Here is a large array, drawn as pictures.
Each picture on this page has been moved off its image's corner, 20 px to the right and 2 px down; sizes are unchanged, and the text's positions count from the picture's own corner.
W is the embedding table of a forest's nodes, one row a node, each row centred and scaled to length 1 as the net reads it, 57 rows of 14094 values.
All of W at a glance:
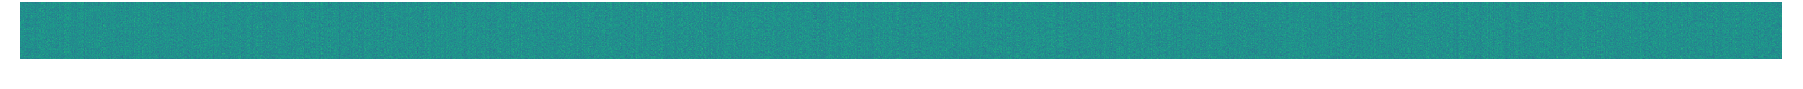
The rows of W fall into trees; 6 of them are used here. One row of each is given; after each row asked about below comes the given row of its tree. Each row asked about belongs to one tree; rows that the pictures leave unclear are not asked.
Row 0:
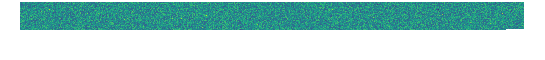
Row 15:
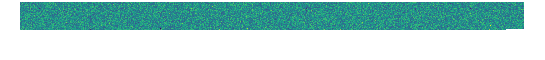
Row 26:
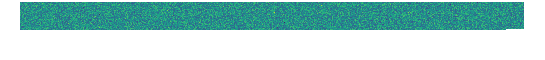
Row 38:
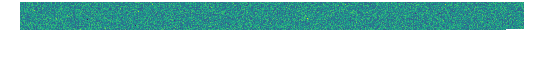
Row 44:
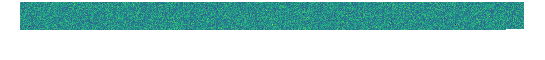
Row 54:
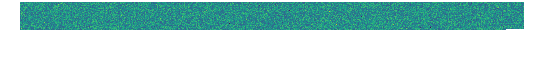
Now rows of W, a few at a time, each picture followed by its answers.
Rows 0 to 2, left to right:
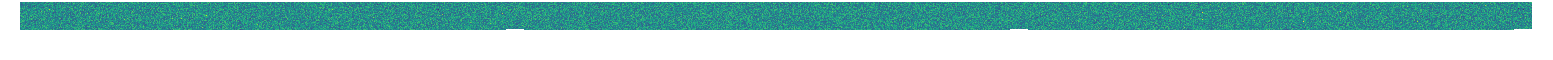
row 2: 26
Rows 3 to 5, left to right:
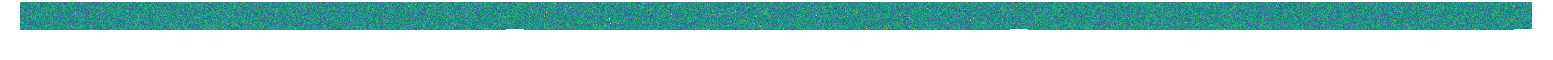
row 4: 38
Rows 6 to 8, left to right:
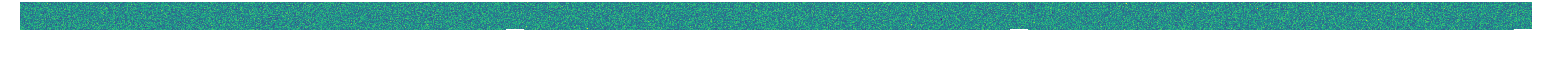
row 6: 54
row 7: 15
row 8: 44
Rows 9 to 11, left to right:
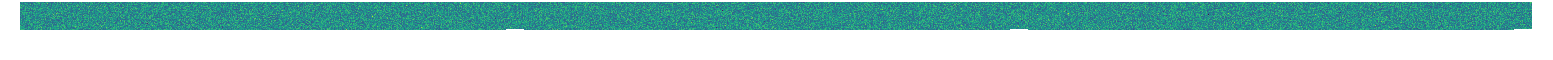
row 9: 54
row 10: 0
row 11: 26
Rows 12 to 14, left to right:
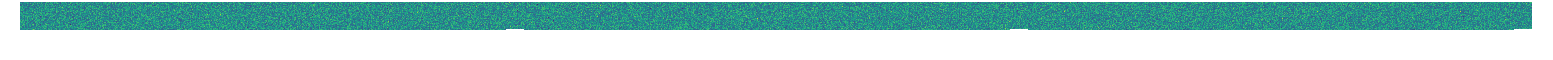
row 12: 0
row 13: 44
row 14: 26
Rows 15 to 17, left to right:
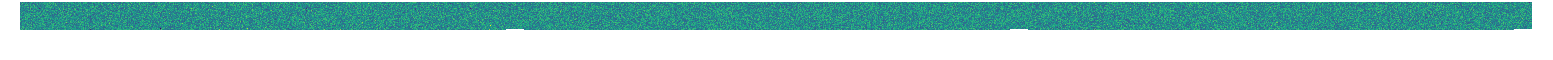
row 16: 0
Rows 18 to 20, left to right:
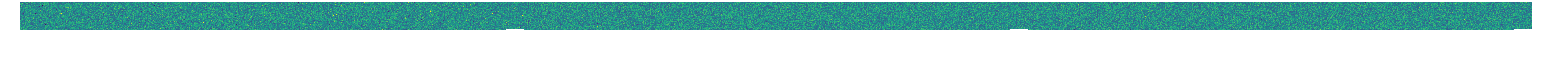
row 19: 44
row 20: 54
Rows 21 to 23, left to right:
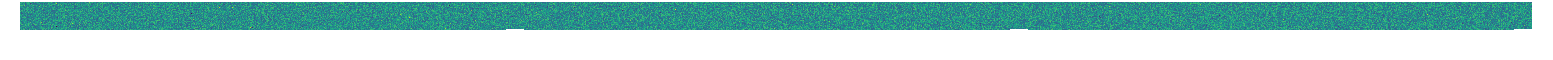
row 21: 38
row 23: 0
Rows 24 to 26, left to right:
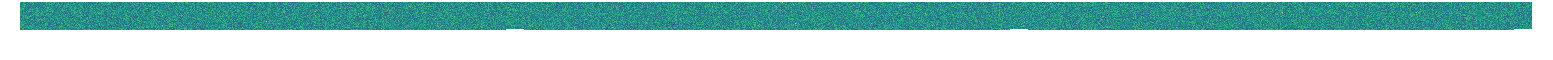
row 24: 0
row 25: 38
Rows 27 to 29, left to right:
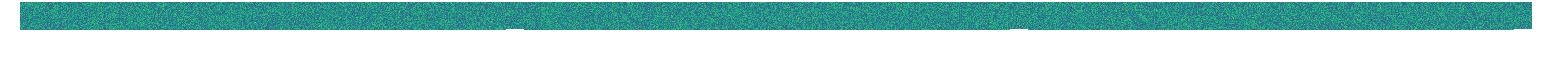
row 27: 54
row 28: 44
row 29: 44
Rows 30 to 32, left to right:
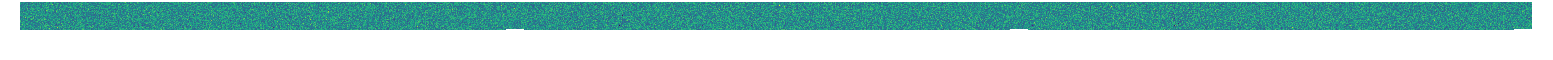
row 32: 15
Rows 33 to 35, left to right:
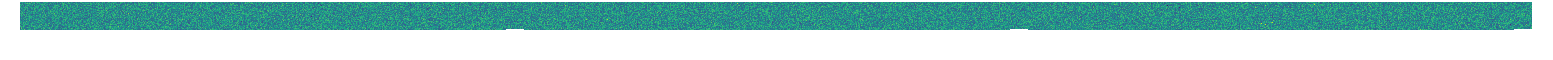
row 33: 54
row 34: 38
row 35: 0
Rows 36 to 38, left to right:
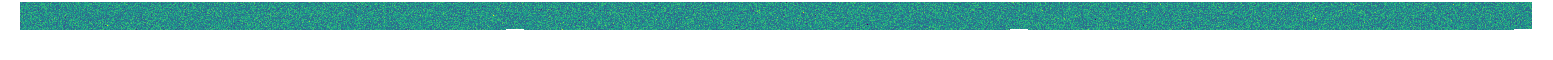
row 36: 26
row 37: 15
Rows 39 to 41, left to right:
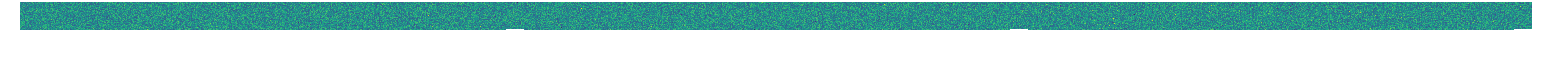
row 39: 0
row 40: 44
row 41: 38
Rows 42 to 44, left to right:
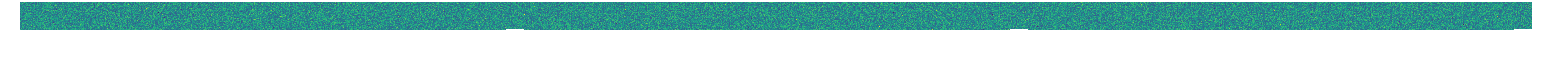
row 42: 15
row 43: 38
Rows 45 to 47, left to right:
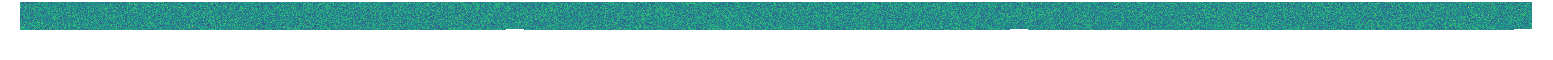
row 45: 54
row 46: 0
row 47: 0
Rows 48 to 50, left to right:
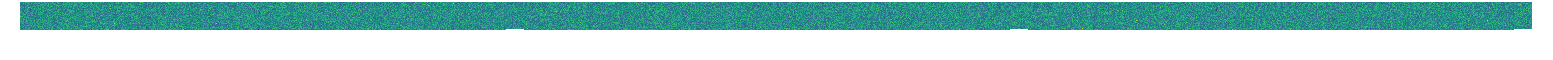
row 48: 44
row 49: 0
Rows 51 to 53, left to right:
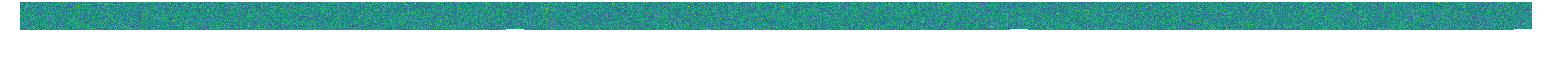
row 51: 26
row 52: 44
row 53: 38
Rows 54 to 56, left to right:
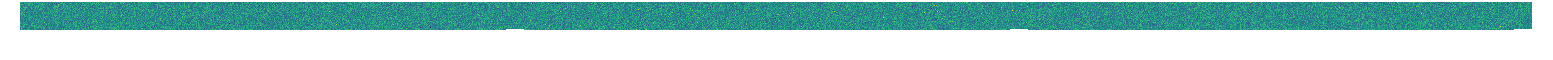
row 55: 54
